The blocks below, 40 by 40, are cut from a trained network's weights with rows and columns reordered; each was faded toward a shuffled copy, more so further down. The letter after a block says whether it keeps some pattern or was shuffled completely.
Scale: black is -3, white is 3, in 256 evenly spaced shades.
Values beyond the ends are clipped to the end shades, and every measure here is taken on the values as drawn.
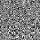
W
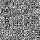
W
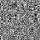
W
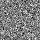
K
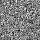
K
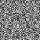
W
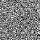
W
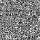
W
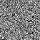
W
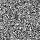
K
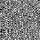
W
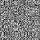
W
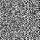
W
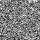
K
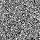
K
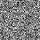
W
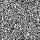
K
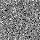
K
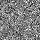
K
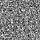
W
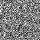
W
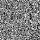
W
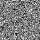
W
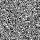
K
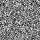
K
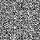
W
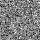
K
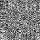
W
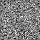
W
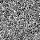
K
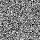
K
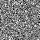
K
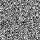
W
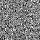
W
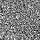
W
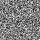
K
